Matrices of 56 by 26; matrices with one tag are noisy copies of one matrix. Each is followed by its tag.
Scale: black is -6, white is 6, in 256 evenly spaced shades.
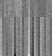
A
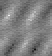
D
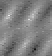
D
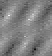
D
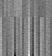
A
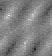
D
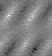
D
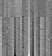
A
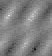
D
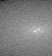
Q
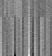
A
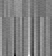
A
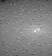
Q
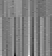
A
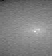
Q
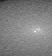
Q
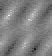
D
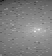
Q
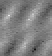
D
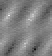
D
